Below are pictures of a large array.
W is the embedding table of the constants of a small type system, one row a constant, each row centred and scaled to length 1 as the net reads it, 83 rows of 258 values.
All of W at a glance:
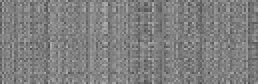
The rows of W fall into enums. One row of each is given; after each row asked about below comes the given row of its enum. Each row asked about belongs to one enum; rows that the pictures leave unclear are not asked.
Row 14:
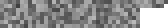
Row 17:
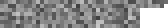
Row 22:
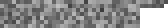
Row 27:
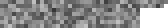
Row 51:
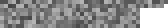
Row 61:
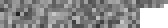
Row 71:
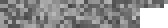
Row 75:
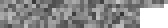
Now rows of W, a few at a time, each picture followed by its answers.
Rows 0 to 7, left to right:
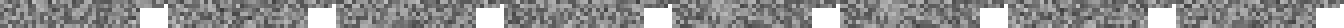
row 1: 27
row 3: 22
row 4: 71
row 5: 71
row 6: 27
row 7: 51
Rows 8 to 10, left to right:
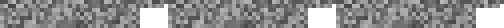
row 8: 51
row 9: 51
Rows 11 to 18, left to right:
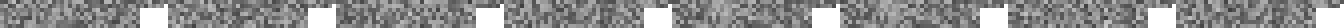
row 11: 51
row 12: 27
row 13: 22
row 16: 71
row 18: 14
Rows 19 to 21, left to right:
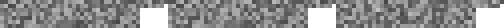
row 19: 51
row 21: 14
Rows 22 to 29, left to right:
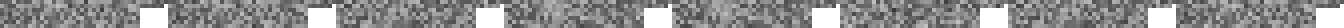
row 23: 22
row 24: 51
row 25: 71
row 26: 71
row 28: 51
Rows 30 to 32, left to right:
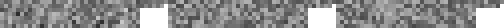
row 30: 61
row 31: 51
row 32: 71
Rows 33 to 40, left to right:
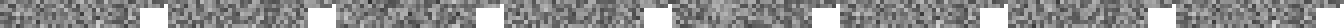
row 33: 17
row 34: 14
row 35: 75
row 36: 14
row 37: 71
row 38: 17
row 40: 17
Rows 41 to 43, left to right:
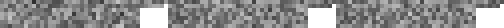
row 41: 75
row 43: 22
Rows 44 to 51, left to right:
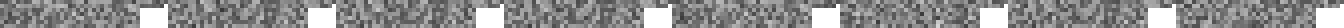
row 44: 22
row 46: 14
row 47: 14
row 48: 22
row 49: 17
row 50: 14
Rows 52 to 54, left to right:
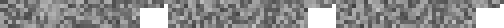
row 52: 71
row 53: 14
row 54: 14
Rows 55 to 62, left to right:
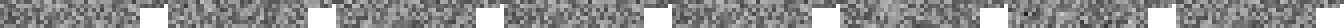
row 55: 22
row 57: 51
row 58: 22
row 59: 22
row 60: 71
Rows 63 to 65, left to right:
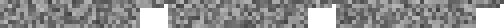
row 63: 14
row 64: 51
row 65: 22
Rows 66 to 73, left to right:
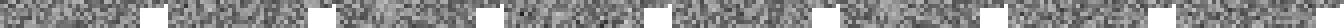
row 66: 51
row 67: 14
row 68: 71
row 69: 61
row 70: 14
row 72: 27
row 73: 27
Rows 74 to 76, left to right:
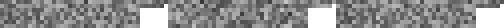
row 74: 22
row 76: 22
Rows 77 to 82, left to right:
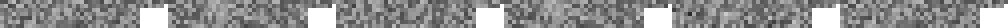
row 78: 71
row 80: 71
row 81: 61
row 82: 51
